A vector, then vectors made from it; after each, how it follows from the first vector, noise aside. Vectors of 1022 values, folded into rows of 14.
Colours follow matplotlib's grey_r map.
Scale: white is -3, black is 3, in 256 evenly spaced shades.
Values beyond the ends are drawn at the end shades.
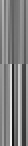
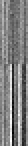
copied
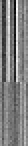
reversed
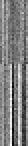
copied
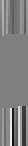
partly zeroed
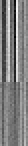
reversed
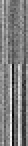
copied
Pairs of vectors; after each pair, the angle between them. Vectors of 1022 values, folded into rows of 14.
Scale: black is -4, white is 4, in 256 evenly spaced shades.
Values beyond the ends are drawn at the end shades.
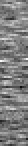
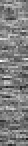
nearly parallel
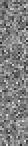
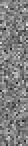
nearly opposite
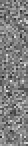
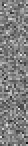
partly opposed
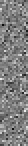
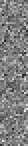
nearly parallel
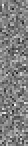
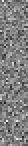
orthogonal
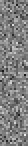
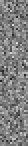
nearly parallel
